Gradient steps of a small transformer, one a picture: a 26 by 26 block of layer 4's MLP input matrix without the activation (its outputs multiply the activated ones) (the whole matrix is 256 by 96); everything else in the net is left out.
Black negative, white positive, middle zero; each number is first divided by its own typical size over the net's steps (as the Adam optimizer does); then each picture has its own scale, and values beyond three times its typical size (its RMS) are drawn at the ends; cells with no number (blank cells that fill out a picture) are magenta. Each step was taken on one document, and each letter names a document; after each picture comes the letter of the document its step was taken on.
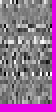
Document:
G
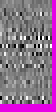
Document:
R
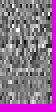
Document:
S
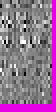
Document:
G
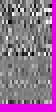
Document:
S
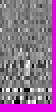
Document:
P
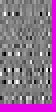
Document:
R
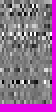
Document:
S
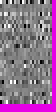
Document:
R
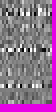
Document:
S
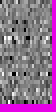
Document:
G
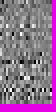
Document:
P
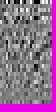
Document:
S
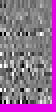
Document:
P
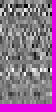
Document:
S
